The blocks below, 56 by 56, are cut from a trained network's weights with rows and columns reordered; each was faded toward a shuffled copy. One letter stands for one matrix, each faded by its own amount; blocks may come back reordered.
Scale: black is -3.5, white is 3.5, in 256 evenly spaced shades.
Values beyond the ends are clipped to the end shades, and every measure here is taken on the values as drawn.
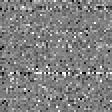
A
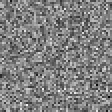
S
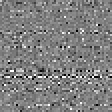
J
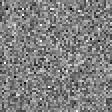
S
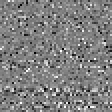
A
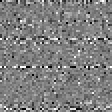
J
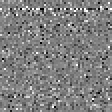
A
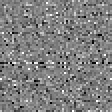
A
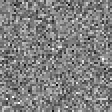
S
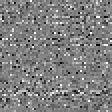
A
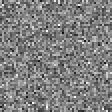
S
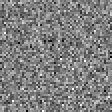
S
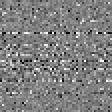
J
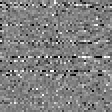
J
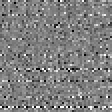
J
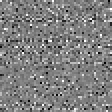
A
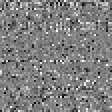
A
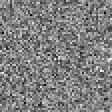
S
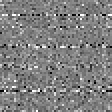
J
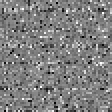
A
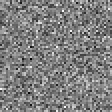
S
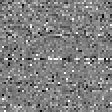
A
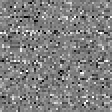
A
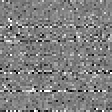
J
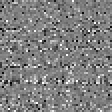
A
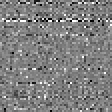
J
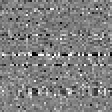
J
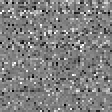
A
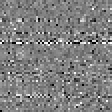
J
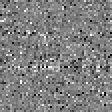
A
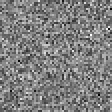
S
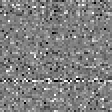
A
